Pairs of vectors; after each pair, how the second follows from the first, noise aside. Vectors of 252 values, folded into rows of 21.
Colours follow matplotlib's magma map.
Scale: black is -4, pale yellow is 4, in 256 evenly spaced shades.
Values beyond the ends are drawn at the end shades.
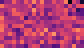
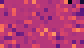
partly zeroed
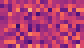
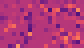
partly zeroed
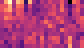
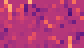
partly zeroed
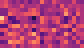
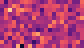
shuffled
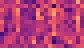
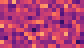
shuffled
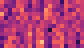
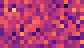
shuffled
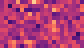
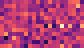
shuffled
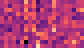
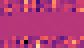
partly zeroed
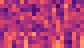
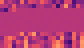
partly zeroed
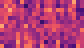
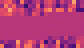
partly zeroed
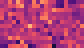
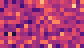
shuffled
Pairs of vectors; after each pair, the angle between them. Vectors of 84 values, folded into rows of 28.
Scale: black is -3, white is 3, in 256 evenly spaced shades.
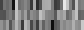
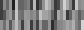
nearly parallel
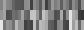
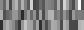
partly opposed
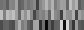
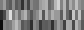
partly aligned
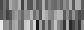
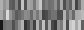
nearly opposite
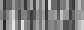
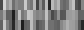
nearly opposite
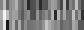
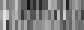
nearly parallel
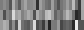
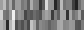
orthogonal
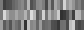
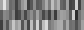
partly opposed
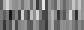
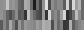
orthogonal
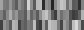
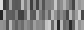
orthogonal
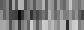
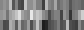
nearly opposite
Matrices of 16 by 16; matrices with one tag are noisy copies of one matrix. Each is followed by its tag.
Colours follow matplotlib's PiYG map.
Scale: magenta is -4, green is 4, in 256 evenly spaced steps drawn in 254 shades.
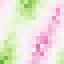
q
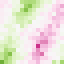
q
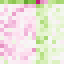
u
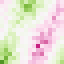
q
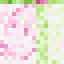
u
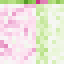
u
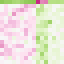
u
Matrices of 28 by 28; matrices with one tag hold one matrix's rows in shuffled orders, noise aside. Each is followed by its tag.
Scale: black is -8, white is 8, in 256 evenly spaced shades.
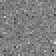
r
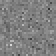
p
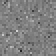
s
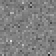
p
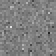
p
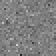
s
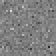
p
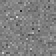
s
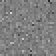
p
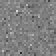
s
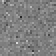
s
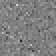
s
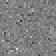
s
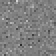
s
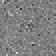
s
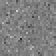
s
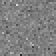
s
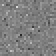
s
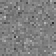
r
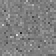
s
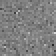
r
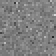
r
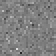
s
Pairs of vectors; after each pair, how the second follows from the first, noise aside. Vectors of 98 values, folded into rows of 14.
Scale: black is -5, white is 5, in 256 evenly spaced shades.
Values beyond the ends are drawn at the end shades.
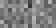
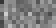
wrapped around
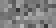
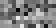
scaled up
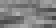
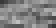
wrapped around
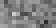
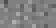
partly zeroed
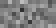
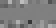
partly zeroed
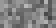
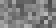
wrapped around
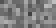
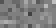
partly zeroed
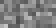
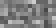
wrapped around
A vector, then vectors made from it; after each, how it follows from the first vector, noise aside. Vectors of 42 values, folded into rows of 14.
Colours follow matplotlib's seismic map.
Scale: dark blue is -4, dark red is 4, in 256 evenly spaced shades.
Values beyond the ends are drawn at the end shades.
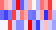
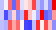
wrapped around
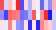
sign-scrambled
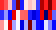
scaled up
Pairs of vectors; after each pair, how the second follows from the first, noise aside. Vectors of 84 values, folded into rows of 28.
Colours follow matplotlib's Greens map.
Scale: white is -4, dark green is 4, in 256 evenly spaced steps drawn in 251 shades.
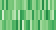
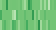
partly zeroed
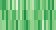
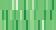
partly zeroed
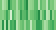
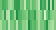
reversed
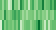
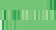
partly zeroed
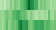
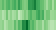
reversed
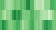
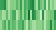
shuffled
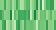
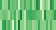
reversed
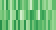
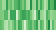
reversed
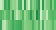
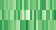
shuffled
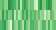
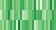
shuffled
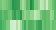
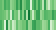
shuffled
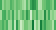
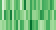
shuffled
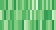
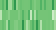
partly zeroed
